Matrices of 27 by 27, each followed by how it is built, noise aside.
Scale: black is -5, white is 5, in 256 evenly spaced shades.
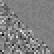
lower triangular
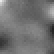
smooth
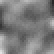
smooth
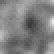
smooth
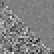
lower triangular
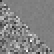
lower triangular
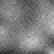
smooth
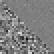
lower triangular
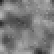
smooth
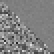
lower triangular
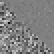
lower triangular
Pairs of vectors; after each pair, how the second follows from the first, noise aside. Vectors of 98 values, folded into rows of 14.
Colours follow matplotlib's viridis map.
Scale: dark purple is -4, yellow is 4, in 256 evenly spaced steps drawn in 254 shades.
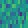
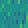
partly zeroed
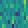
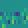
partly zeroed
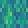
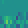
partly zeroed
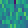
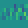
partly zeroed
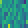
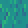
partly zeroed
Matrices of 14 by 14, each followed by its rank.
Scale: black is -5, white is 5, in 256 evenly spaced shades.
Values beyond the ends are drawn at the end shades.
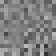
three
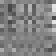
two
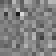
three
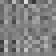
three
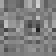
two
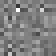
three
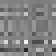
two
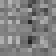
two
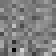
three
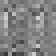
three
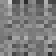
two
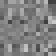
three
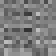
three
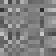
two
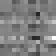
three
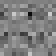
two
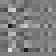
two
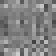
three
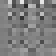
two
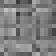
three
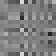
two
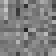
three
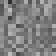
three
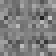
three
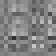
two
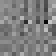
two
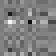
two
